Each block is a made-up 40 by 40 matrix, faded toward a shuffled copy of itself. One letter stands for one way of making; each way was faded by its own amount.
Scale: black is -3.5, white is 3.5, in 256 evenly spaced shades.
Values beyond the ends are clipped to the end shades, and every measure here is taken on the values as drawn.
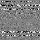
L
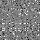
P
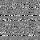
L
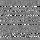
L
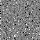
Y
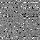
P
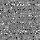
P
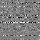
L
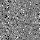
Y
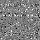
P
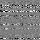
L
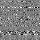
L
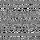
L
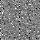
Y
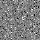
Y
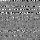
L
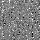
Y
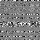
L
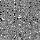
Y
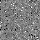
Y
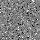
Y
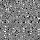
P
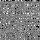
P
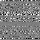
L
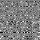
L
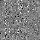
Y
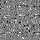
P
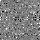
P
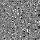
Y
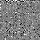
P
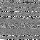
L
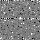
P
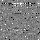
P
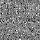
P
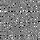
P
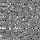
P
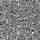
Y
